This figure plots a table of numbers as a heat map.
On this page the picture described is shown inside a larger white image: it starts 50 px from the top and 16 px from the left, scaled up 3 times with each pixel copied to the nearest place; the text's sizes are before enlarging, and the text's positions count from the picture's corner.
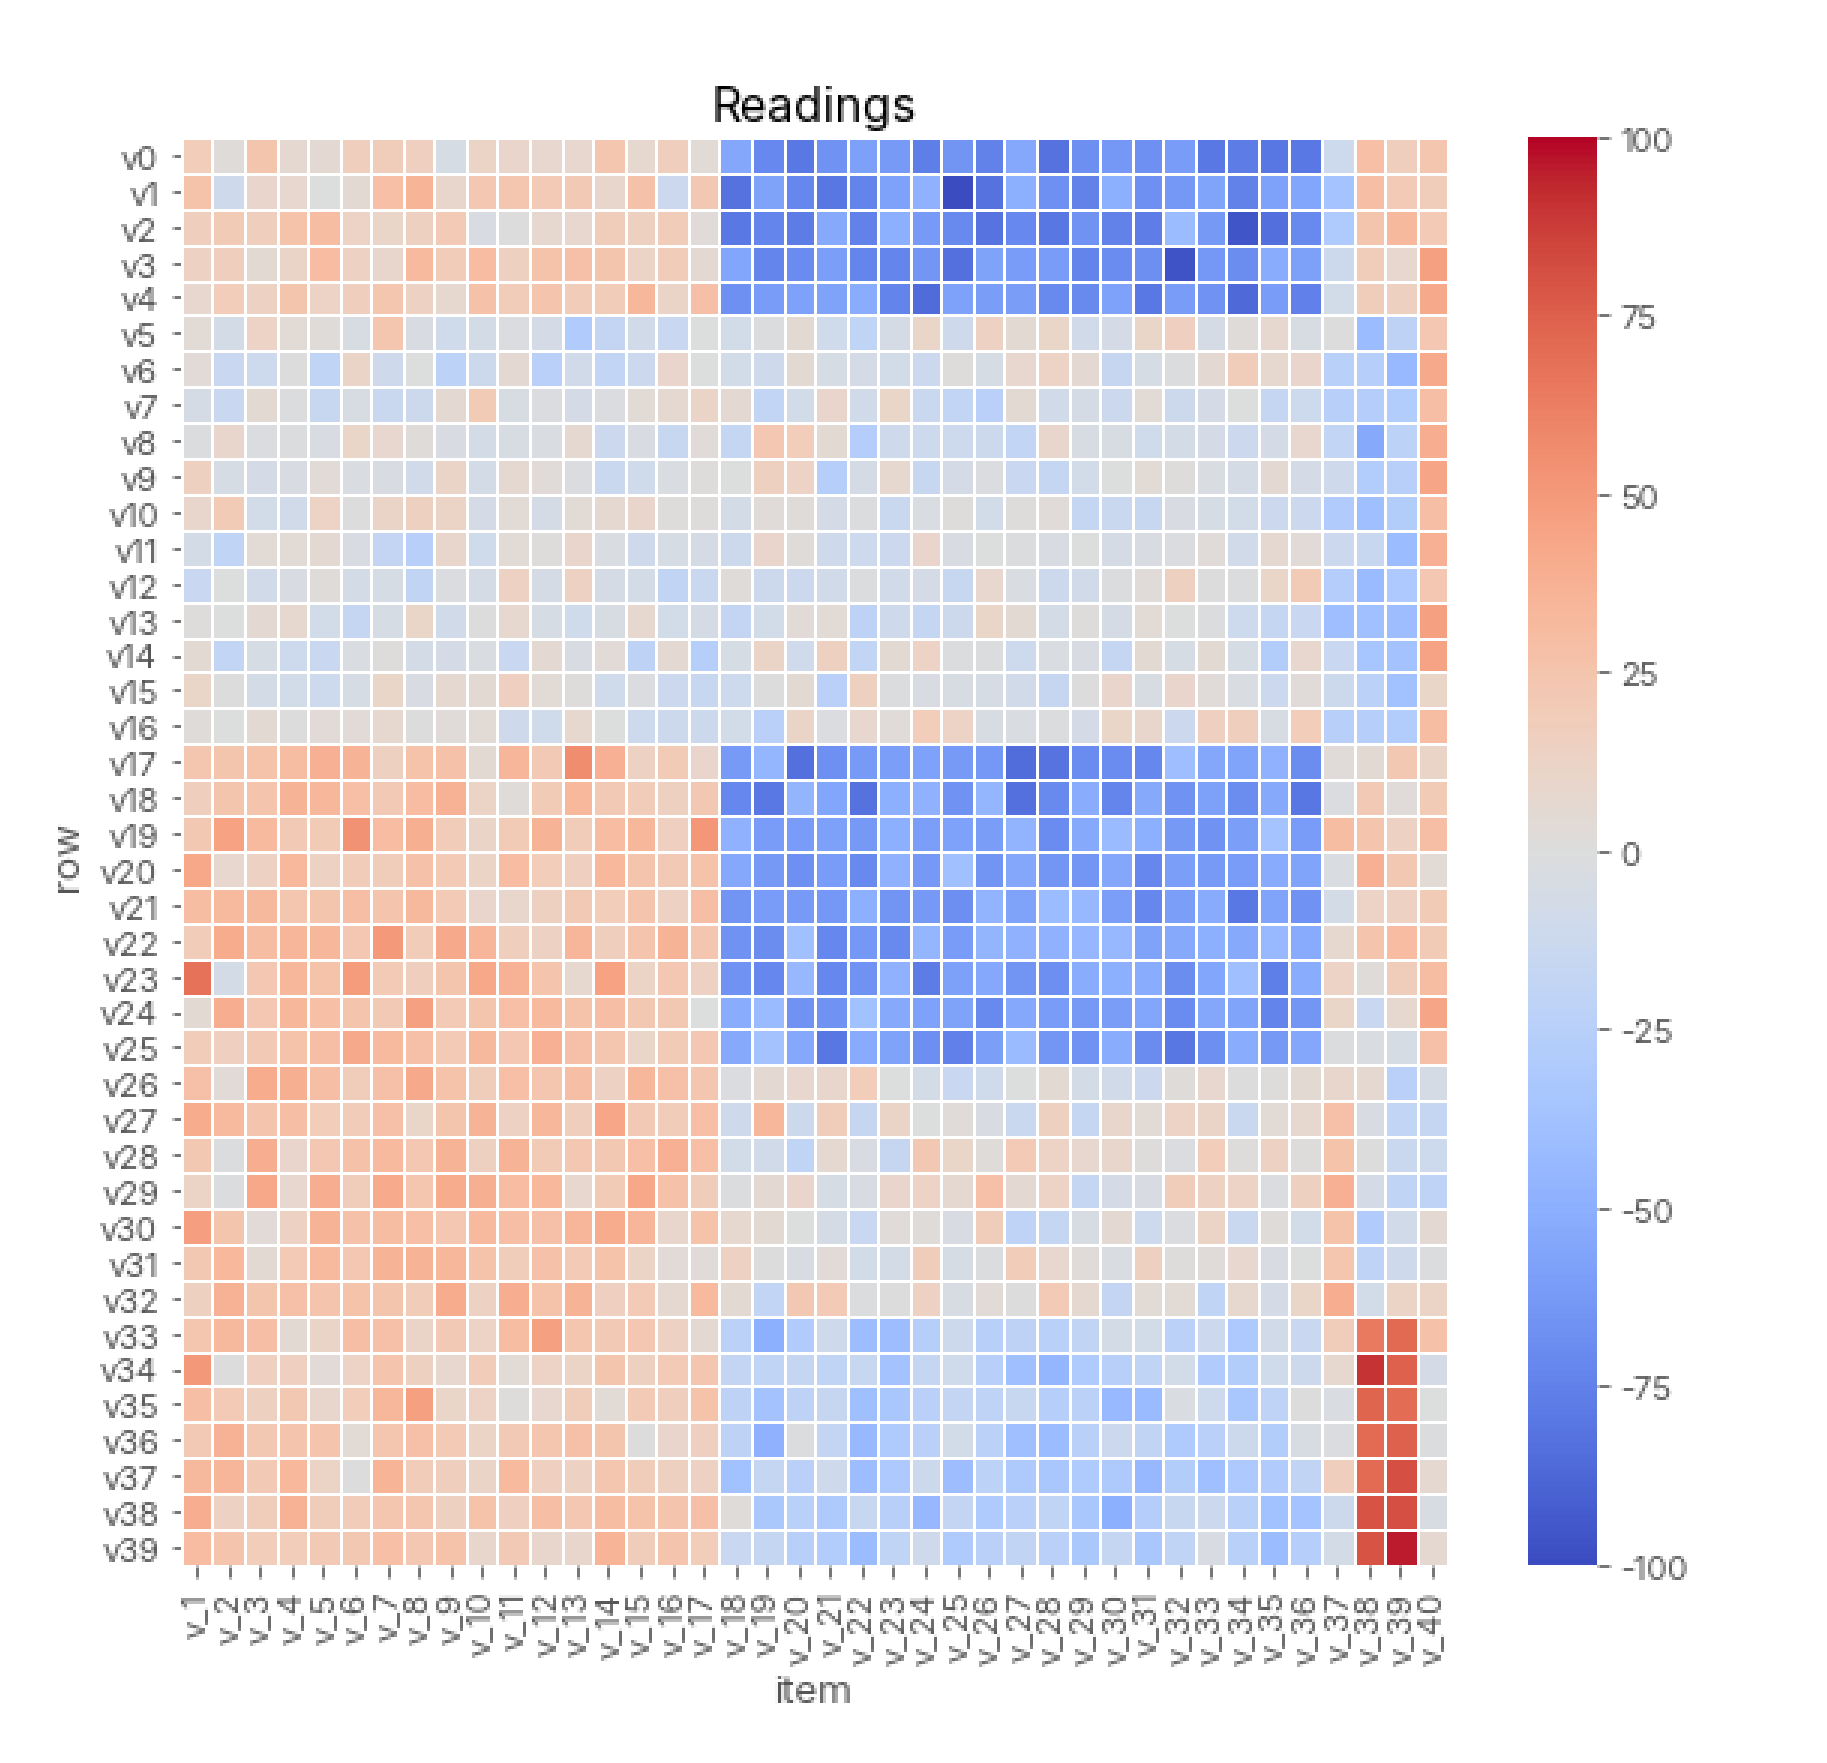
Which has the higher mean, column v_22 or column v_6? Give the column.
v_6
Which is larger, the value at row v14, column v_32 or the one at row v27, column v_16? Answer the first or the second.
the second
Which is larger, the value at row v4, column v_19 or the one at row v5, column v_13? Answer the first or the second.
the second
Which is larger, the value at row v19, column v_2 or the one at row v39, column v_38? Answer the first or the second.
the second
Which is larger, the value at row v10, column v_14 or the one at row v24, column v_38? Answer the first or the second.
the first
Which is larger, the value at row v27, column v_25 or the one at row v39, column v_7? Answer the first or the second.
the second
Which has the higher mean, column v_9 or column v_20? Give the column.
v_9
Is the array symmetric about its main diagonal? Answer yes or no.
no
